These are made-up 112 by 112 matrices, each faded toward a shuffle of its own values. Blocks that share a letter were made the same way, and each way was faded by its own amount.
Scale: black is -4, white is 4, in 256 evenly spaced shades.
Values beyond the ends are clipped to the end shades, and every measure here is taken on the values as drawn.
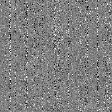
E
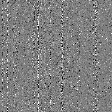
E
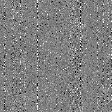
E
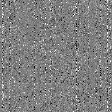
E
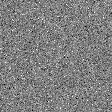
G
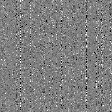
E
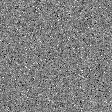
G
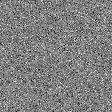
G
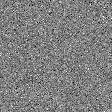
G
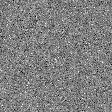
G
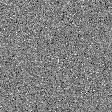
G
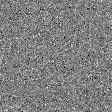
G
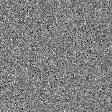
G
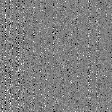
E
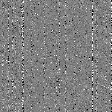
E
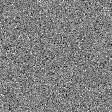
G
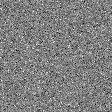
G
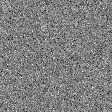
G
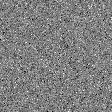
G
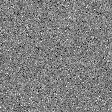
G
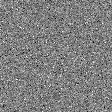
G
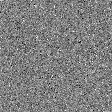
G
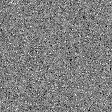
G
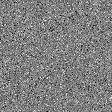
G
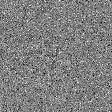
G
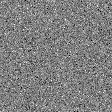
G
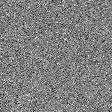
G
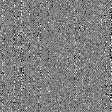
E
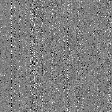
E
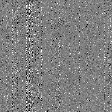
E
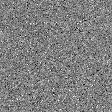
G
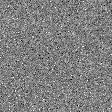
G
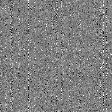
E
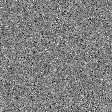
G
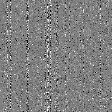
E
